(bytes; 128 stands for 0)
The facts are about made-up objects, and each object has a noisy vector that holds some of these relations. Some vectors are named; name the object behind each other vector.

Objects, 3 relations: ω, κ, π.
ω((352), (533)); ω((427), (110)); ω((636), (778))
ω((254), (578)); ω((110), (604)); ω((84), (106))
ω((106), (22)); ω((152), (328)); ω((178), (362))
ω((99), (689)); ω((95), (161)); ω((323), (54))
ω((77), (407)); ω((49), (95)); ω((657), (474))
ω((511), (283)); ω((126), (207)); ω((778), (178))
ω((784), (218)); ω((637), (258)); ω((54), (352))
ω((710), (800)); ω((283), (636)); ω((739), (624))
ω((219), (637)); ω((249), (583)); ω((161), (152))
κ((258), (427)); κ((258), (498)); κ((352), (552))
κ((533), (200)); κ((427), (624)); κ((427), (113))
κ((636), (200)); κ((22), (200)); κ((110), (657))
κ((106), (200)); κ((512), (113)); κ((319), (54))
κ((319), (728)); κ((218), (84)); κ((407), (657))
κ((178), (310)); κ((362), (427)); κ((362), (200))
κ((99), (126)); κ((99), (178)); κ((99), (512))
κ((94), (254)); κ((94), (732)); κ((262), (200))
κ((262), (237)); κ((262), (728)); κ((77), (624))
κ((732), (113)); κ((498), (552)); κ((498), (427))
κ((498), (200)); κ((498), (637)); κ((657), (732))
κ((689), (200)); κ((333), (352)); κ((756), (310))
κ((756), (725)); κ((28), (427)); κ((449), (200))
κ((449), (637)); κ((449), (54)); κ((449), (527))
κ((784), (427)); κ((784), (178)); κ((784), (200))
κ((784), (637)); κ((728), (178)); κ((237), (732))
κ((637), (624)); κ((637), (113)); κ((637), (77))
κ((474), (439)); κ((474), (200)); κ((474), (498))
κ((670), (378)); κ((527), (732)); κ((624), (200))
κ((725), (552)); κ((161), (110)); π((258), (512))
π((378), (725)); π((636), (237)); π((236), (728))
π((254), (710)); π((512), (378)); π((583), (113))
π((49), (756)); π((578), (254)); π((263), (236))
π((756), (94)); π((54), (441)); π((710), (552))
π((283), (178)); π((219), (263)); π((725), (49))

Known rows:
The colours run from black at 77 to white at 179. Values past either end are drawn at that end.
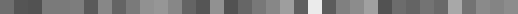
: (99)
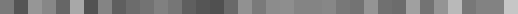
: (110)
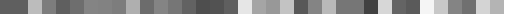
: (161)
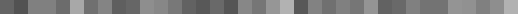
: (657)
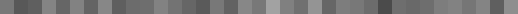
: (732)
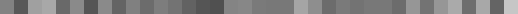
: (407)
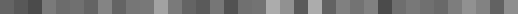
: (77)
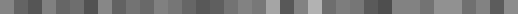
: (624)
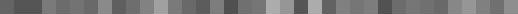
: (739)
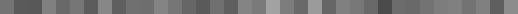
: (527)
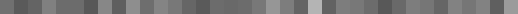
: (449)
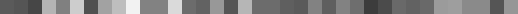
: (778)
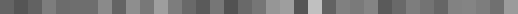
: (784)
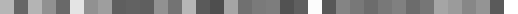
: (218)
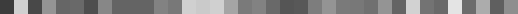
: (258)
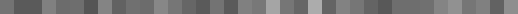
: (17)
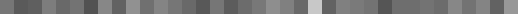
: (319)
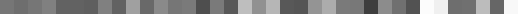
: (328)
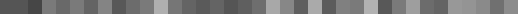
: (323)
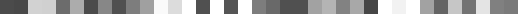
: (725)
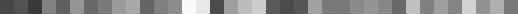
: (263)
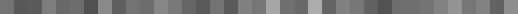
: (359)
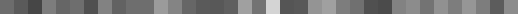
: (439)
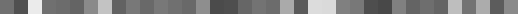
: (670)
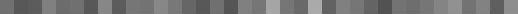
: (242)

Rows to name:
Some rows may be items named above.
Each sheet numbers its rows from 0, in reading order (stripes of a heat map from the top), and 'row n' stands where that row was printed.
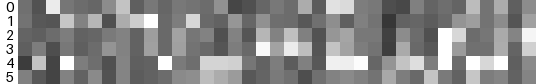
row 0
(670)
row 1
(362)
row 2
(152)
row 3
(95)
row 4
(756)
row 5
(54)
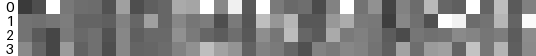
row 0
(378)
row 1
(328)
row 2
(200)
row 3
(583)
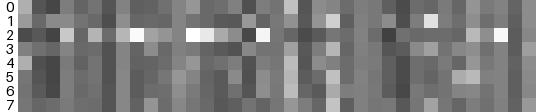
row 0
(113)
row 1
(533)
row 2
(283)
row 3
(474)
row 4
(113)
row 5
(310)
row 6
(200)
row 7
(106)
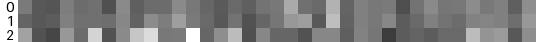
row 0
(637)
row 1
(784)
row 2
(178)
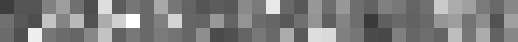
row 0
(552)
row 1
(362)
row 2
(670)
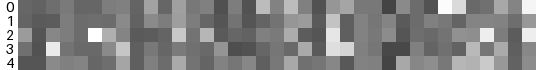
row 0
(152)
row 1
(784)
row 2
(84)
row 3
(670)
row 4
(333)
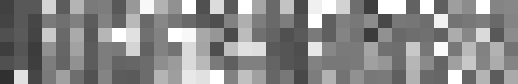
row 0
(49)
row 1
(728)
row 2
(636)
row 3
(236)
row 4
(219)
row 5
(512)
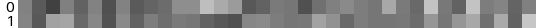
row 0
(54)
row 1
(407)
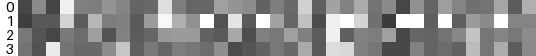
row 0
(94)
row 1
(49)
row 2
(126)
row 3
(670)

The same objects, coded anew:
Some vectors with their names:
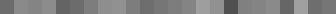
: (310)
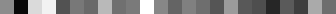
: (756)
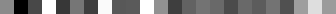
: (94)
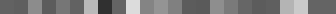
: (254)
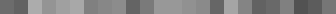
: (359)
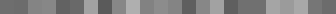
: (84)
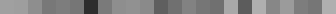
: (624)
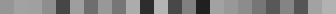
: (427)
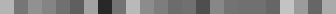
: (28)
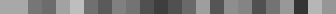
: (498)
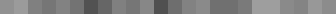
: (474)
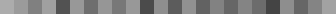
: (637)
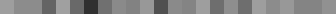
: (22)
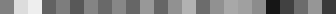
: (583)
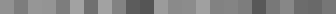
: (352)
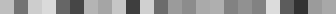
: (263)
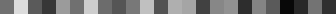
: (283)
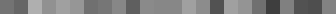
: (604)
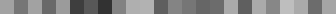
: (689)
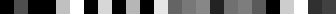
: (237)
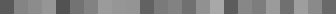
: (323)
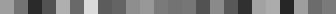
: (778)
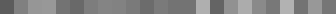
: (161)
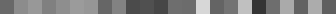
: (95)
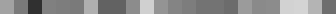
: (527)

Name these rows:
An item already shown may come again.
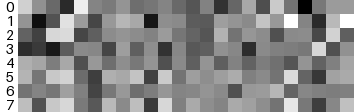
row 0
(362)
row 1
(728)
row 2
(49)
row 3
(441)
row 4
(637)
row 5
(263)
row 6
(407)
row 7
(236)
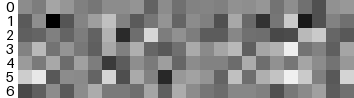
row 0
(725)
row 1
(511)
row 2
(254)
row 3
(378)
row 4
(533)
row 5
(512)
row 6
(710)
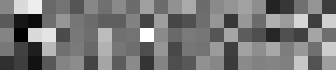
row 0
(583)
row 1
(552)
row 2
(756)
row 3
(113)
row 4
(441)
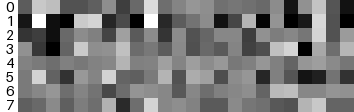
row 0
(54)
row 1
(636)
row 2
(441)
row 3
(178)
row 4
(110)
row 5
(283)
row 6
(200)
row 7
(254)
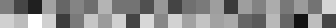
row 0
(113)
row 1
(219)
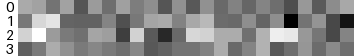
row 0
(637)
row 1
(578)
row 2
(258)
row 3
(152)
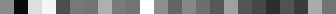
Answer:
(756)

